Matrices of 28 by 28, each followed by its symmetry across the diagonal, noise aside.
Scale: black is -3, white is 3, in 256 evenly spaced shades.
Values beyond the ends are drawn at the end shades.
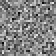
symmetric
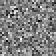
antisymmetric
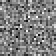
antisymmetric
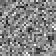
symmetric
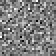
symmetric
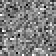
neither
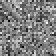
antisymmetric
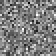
neither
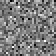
neither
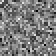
symmetric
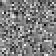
antisymmetric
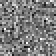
neither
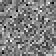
symmetric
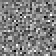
antisymmetric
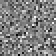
antisymmetric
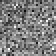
neither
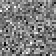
neither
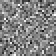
symmetric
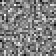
symmetric
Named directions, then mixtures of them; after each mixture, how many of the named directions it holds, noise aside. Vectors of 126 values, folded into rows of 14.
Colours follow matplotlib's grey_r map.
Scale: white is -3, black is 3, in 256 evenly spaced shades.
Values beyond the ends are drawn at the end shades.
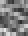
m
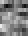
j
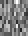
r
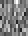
one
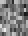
three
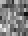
three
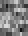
three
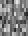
two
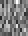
one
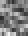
one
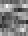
two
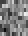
three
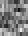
three
